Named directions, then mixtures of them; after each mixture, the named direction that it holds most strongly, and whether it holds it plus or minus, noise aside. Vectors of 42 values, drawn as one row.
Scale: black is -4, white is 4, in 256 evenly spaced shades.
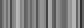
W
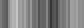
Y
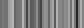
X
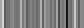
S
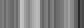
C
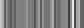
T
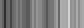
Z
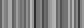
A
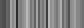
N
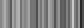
W, plus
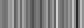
X, plus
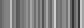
W, minus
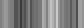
Y, minus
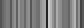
W, plus
